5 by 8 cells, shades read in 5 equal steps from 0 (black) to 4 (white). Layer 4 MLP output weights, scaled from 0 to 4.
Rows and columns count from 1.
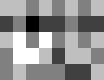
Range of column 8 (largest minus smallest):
2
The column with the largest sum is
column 2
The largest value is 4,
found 4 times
